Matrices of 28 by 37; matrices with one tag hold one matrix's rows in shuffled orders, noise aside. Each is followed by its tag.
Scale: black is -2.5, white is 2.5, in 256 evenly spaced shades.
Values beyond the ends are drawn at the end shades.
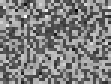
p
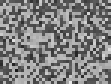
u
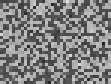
p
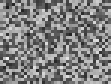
p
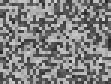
u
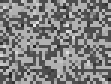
u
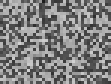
u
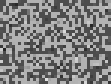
u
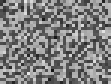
p
